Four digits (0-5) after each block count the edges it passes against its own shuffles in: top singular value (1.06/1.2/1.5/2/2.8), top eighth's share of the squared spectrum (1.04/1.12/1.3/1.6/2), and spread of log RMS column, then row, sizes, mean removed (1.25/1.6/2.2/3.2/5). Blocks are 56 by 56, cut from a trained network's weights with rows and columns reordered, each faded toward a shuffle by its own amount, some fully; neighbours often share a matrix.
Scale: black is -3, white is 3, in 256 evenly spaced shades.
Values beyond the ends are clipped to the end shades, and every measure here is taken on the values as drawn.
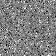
1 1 0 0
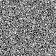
1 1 0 0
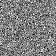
0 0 0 0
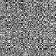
4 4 3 2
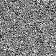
1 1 0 0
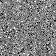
0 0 0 0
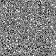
3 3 1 1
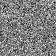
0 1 0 0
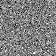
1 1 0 0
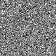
2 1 0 1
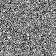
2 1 0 0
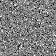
2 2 0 0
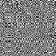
4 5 2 3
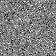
1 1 0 0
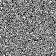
0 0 0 0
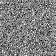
0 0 0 0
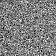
0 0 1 0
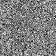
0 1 0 0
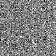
2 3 1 1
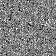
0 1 0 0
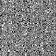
2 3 0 2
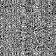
3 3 1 2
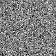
1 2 0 1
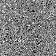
1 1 0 1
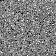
1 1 0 1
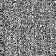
3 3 1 1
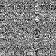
3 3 1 2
